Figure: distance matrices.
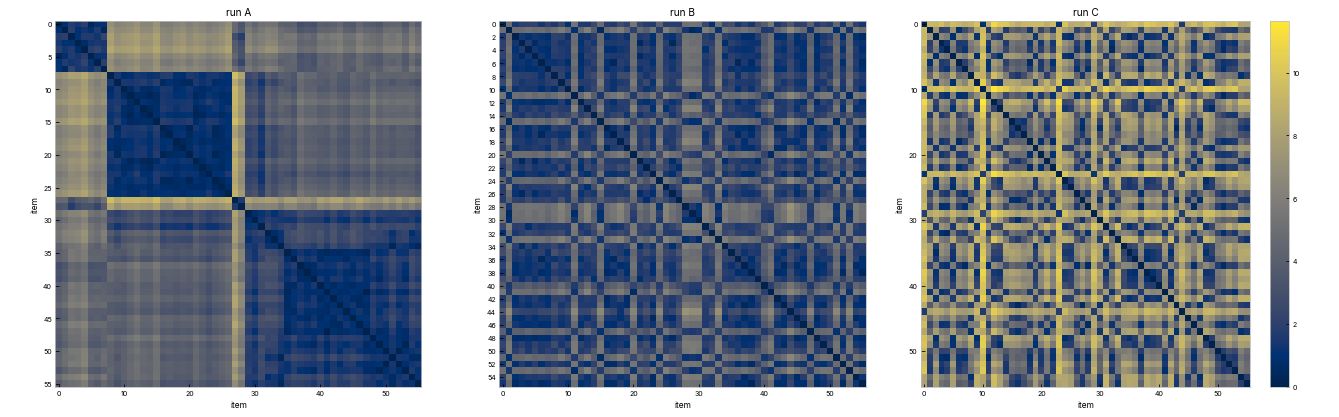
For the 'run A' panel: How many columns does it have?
56
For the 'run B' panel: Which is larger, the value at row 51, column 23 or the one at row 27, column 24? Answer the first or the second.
the first
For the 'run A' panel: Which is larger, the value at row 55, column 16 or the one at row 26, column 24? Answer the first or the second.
the first
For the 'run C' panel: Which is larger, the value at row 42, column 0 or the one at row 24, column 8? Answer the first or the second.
the first
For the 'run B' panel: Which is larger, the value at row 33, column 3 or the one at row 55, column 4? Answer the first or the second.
the first
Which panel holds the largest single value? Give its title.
run C
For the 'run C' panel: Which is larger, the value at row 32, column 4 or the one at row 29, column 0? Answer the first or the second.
the second
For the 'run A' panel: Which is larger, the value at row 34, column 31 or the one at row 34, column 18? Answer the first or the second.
the second
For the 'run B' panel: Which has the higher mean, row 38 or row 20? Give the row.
20
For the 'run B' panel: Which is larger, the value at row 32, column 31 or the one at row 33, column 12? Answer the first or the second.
the second
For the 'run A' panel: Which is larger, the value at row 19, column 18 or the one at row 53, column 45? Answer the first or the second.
the second
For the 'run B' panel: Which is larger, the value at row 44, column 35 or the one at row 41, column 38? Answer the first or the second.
the second
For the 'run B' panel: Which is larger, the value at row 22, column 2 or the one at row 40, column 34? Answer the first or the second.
the second
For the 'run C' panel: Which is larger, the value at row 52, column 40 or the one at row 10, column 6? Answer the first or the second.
the second
